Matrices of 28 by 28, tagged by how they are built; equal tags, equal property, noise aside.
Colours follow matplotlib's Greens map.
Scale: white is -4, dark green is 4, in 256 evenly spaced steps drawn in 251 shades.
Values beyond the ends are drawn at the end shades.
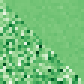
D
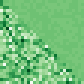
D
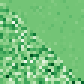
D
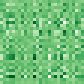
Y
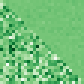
D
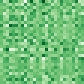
Y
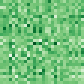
Y
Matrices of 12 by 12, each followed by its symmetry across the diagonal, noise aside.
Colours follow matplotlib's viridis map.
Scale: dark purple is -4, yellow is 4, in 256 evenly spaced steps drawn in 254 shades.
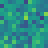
neither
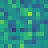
antisymmetric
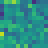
antisymmetric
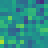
antisymmetric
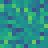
antisymmetric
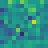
antisymmetric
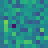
neither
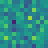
neither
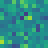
neither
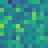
neither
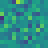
antisymmetric
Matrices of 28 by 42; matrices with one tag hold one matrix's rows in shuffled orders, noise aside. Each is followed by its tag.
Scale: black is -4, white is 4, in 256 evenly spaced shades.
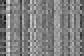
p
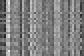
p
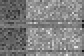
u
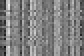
p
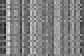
p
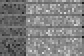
u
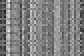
p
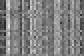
p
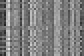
p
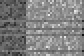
u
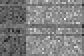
u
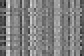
p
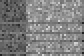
u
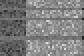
u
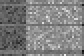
u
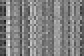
p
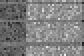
u
